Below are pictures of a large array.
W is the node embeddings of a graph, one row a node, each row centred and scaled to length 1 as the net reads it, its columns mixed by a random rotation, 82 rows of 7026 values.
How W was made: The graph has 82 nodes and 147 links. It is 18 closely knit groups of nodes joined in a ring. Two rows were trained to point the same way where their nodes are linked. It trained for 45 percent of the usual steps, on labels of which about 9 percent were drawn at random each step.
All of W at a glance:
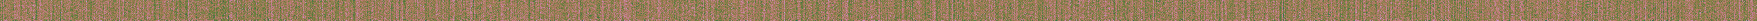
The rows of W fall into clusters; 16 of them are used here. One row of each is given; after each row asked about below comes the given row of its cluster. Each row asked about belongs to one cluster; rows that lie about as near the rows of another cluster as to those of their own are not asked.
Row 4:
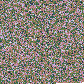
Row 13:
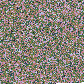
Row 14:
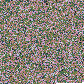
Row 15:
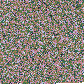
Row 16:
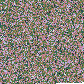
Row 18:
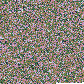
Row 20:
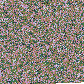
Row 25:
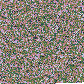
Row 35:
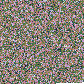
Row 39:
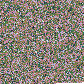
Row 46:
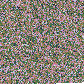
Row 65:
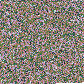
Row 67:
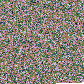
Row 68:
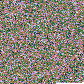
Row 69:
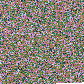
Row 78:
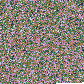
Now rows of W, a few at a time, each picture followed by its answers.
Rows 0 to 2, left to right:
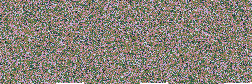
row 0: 18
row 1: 14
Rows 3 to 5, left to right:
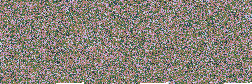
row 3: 65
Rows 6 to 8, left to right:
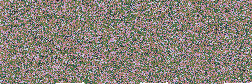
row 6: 25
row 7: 18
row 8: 68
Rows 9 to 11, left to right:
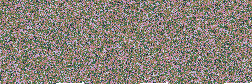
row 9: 13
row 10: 67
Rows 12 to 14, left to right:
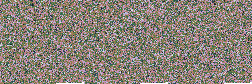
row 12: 35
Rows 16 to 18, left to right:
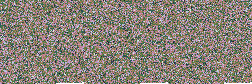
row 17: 20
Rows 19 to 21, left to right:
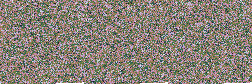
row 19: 25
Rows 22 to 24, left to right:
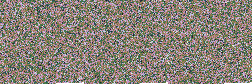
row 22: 78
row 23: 65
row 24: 69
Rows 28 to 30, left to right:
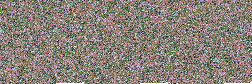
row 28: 16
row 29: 35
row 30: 14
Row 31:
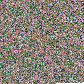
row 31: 46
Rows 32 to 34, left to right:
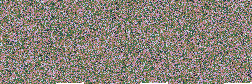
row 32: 35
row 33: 15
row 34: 65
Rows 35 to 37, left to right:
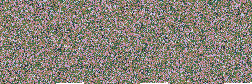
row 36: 78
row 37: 16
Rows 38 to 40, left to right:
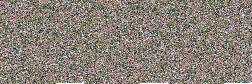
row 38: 67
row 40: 16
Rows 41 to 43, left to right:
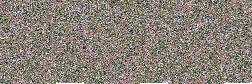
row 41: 18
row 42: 4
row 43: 68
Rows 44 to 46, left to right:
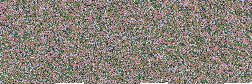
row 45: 13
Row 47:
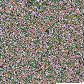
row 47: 4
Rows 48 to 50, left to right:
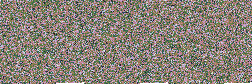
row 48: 15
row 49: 14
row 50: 13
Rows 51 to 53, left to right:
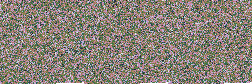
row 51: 15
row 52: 35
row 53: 68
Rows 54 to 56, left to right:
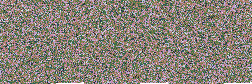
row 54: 20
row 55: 78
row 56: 25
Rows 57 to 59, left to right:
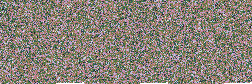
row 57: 16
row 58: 65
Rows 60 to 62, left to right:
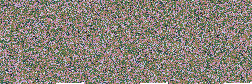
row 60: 13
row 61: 15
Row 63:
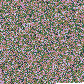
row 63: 68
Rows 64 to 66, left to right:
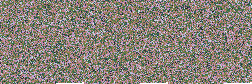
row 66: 39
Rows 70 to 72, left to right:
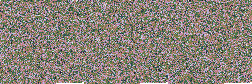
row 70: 65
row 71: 68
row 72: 69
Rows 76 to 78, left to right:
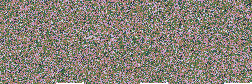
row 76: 14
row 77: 18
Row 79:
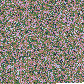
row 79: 46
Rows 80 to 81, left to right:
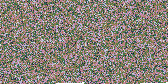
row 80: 39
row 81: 35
